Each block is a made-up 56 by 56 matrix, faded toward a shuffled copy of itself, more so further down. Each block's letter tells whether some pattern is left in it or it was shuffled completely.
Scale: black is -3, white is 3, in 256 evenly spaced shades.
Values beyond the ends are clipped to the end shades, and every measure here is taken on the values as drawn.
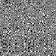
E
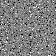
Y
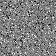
Y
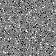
Y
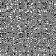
E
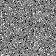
Y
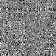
E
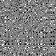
E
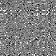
E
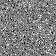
Y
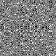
E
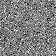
Y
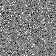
Y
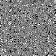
E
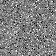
Y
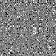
E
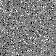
Y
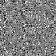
E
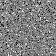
Y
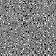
E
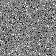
Y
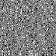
E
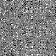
E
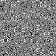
E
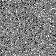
Y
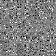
E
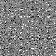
E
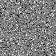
Y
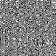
E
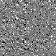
E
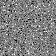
Y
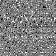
E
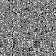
E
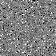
Y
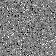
Y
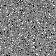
Y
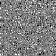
E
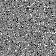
Y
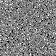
Y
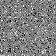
E
